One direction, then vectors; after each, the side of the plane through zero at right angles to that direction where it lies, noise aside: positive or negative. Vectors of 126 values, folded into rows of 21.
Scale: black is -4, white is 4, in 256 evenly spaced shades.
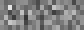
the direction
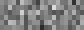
positive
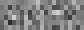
negative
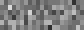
positive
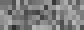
positive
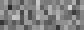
negative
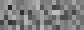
negative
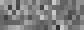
negative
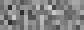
negative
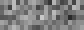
negative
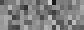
positive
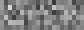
positive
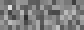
positive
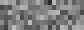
negative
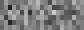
negative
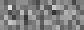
positive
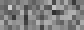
positive
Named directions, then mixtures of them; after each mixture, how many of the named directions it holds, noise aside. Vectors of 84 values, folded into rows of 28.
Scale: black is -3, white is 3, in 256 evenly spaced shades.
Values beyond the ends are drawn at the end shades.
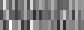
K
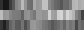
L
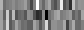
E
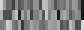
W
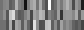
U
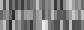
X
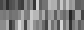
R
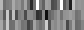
one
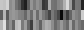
three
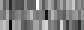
three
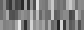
three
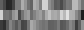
two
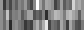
three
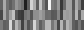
two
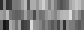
two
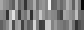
two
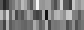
two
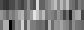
two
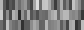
three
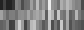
three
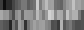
three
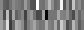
two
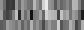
two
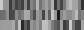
three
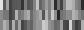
two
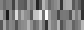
three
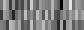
three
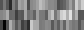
two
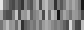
two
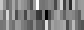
one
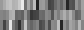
two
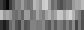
one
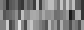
two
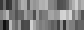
two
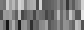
two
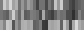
two
